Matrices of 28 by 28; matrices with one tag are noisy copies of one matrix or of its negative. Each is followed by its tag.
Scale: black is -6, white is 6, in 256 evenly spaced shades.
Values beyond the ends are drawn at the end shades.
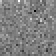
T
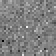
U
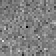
U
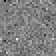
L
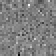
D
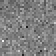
U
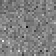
U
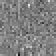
D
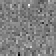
D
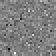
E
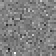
E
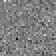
L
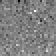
T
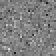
E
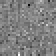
D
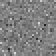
E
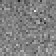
T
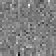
D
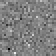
E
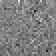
T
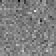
T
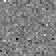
L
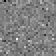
L
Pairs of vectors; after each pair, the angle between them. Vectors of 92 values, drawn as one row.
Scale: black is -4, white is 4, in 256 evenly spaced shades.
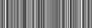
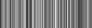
partly opposed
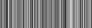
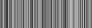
nearly parallel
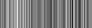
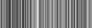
partly opposed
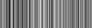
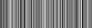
orthogonal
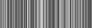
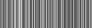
orthogonal
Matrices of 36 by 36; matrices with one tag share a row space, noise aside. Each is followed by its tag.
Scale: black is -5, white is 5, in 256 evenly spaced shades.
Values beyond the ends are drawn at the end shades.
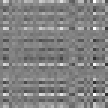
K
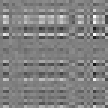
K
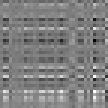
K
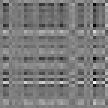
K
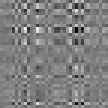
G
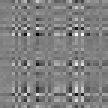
G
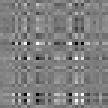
G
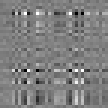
G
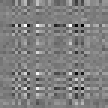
G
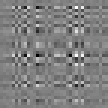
G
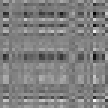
K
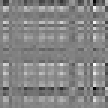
K
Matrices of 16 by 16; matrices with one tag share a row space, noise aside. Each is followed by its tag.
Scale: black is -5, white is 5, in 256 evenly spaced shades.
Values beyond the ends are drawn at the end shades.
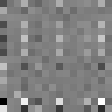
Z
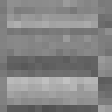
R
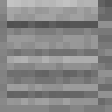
R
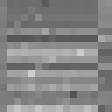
R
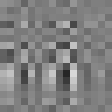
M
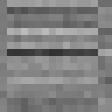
R
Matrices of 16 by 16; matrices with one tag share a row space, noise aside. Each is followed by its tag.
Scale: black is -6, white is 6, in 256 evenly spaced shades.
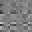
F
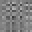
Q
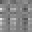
F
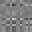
Q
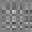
Q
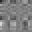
F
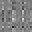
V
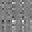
V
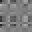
F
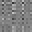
V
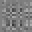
Q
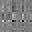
V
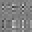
V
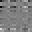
F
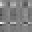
F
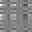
F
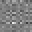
Q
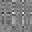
V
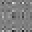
V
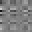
F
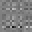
Q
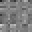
F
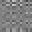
Q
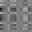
F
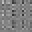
V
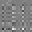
V
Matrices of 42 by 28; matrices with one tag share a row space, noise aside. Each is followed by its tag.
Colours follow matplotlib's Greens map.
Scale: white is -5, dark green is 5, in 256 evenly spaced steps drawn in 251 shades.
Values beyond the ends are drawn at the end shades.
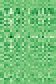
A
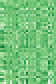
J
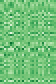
A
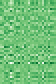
A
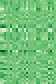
J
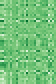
J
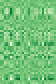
A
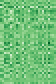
A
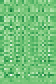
A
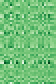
A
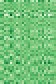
A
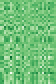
A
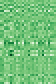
A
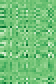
J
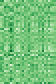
A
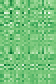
A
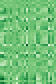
J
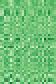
A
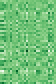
J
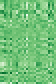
J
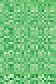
A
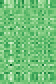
A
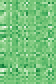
J
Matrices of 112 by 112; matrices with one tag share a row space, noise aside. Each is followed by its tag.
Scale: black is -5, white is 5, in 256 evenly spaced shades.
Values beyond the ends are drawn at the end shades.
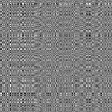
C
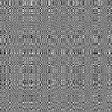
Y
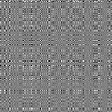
Y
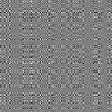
Y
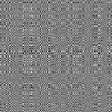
Y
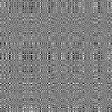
Y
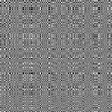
Y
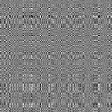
Y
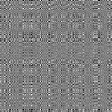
Y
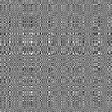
Y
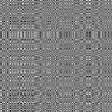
C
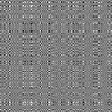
Y
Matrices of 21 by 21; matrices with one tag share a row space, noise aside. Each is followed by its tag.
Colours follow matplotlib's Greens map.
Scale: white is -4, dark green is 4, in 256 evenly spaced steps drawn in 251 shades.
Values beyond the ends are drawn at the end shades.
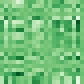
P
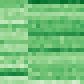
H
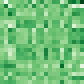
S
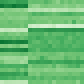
H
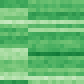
H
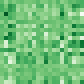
S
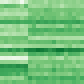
H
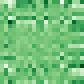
S
